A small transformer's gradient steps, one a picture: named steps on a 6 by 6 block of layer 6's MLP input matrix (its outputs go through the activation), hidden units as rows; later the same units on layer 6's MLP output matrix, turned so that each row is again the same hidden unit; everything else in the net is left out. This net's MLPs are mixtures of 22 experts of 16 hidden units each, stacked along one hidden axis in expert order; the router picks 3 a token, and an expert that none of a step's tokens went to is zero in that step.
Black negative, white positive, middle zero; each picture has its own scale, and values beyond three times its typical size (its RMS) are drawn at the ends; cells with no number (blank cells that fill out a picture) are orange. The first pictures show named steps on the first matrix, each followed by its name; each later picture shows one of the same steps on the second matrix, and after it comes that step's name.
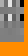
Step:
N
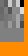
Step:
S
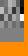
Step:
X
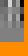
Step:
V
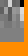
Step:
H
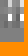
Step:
V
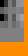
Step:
S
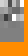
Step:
X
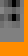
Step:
S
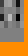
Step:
V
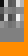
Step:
S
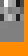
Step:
X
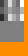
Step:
H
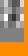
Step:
V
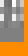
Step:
S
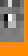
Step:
N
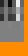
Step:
H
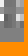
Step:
V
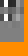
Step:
X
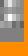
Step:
V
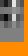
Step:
S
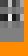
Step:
V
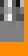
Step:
H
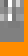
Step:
H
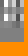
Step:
S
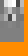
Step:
X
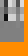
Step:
H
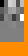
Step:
X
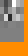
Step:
X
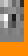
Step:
N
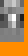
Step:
N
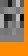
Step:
N
